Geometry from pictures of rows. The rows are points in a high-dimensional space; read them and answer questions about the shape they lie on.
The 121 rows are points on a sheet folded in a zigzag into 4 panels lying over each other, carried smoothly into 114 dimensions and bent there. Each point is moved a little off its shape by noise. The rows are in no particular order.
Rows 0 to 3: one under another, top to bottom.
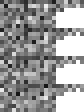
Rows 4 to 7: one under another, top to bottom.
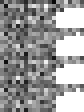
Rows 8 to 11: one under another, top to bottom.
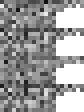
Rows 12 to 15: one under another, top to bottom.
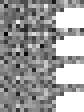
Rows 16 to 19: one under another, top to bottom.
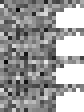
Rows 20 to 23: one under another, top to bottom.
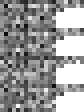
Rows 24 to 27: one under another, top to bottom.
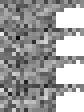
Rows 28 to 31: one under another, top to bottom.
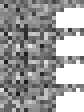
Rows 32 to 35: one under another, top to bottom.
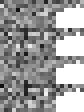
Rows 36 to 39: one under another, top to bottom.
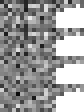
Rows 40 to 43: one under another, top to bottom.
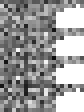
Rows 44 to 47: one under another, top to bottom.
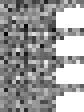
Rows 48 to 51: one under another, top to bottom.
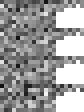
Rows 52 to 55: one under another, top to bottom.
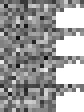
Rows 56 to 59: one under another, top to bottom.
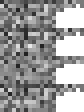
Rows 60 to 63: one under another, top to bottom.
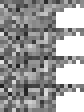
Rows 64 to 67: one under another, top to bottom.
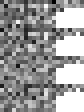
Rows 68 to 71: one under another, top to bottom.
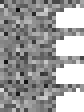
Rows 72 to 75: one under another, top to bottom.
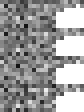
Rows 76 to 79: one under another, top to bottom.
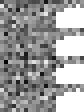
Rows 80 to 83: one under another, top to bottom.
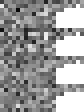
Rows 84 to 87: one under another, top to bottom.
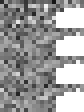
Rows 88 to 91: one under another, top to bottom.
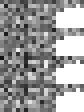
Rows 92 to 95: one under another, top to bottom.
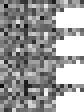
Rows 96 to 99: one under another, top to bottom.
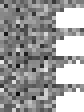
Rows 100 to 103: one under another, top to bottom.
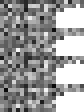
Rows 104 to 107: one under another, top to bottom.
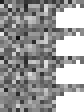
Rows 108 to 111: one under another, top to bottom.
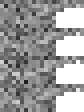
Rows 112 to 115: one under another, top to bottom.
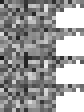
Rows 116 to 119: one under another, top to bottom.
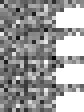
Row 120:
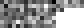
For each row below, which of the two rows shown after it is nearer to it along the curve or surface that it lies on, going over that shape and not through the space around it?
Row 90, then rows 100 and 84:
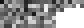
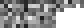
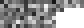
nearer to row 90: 100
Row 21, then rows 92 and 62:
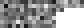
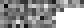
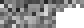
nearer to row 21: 92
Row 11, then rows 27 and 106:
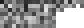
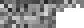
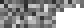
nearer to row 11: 27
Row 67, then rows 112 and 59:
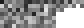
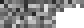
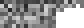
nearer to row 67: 59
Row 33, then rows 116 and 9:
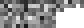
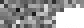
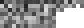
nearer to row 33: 9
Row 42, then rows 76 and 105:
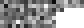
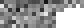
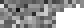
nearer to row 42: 105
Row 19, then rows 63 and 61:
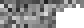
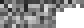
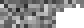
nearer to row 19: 63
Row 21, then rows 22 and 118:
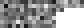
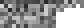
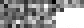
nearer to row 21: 118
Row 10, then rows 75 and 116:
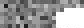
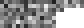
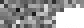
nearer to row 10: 75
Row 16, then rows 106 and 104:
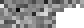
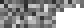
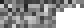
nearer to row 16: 106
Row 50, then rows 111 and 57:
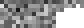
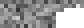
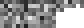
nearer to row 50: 57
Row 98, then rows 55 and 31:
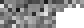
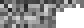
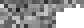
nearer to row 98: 55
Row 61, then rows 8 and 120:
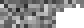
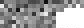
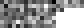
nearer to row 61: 8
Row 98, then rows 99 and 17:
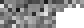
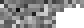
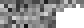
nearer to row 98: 17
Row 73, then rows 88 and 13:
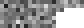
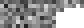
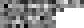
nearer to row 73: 13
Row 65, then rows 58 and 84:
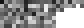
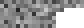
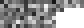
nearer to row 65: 84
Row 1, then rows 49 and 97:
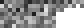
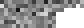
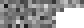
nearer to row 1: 49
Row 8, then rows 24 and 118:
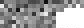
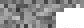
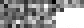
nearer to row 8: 24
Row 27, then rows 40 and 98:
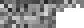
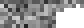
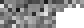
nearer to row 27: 98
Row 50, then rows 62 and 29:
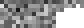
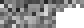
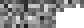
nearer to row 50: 29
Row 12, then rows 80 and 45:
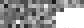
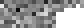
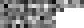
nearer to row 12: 45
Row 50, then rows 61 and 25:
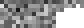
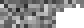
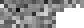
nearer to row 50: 61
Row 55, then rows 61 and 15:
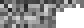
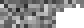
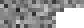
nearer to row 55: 61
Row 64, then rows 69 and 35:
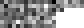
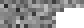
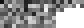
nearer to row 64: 69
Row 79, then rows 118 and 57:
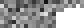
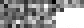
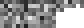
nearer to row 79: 57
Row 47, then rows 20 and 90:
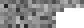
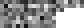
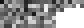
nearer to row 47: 20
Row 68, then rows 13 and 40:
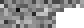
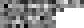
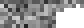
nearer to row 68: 40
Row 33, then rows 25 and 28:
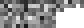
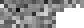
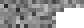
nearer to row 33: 25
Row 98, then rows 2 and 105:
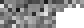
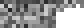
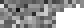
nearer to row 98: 2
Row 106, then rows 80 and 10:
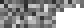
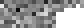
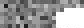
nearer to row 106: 80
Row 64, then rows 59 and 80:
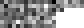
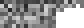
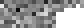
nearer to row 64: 80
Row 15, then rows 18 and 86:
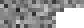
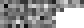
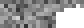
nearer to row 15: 18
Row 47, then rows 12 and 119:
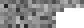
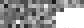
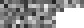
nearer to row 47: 12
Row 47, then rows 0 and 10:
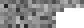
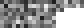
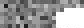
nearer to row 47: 10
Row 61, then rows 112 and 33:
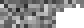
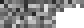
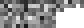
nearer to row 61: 112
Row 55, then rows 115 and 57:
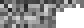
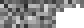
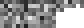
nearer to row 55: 57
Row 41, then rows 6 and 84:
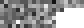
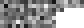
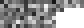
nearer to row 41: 6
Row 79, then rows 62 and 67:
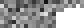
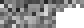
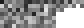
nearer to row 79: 62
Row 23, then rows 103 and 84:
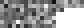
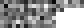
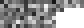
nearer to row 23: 103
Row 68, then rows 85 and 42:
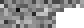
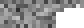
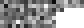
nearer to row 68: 85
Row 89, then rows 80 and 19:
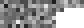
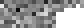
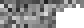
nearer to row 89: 80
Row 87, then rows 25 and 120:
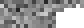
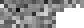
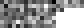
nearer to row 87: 25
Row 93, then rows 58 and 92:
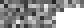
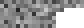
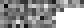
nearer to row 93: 92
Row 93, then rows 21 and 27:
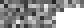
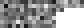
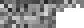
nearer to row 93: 21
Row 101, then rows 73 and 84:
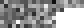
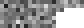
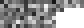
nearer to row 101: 73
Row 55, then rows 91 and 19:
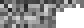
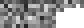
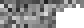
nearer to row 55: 19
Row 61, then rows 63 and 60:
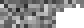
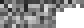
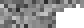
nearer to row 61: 60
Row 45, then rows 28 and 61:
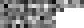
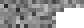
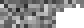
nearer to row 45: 28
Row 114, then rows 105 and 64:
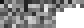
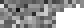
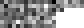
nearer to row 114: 105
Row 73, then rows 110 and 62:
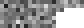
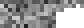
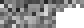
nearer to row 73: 110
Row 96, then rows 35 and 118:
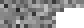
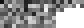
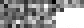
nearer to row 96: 118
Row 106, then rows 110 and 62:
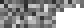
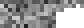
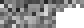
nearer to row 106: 110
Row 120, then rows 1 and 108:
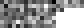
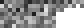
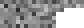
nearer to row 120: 108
